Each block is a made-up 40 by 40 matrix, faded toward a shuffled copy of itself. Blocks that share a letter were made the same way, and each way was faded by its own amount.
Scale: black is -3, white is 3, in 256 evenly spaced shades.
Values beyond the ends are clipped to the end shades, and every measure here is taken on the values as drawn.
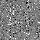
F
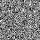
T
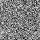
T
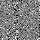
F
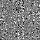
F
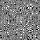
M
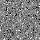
F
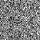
T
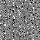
F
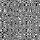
M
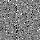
F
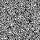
T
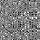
M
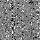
F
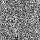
T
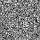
T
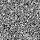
T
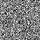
T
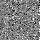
F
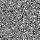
F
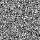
T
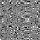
M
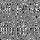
M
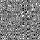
M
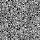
T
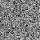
T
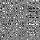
M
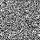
T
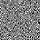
M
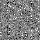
F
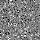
F
